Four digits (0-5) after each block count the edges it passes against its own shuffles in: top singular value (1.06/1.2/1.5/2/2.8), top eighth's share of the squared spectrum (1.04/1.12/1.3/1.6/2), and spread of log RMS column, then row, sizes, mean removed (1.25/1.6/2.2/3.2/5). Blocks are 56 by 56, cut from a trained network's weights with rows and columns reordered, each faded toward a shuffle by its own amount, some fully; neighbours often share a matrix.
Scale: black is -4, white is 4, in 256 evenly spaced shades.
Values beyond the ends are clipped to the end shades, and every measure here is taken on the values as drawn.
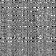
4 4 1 3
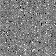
0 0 0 0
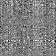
3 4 0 3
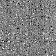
2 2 0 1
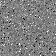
0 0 0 0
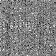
2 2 1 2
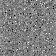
1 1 0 0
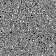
0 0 0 0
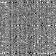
3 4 0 3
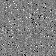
1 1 0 1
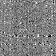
2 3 0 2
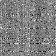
3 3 0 2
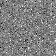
0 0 0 0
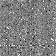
2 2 0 1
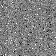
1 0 0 0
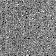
1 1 0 0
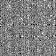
3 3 0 2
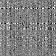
4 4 1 3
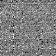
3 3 2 0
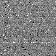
2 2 1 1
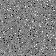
1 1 0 0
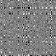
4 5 3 3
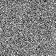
1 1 0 0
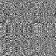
4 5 2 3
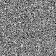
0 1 0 0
